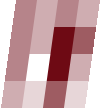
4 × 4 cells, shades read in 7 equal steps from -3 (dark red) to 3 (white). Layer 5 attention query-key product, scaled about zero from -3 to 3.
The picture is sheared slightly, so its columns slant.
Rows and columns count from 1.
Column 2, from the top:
1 1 3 2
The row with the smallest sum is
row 2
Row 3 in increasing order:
-3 0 1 3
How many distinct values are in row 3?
4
